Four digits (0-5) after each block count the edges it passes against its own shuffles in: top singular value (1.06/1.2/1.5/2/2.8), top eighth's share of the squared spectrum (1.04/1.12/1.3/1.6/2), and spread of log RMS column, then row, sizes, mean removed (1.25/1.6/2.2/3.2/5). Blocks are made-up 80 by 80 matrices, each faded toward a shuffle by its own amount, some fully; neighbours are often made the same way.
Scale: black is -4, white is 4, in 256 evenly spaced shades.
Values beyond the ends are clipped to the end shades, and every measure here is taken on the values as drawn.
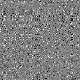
4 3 2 2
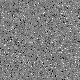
2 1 0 0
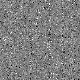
1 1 2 0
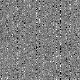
2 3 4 0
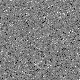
0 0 0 0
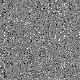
1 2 2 0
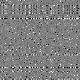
5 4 2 3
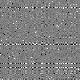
5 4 2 3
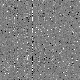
4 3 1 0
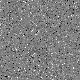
2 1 0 0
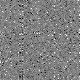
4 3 2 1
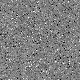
0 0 0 0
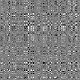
5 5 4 3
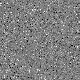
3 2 0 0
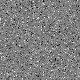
1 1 0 0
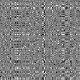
5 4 3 3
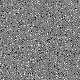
2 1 0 0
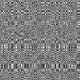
5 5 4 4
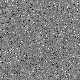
1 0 0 0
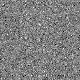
3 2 1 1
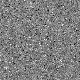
3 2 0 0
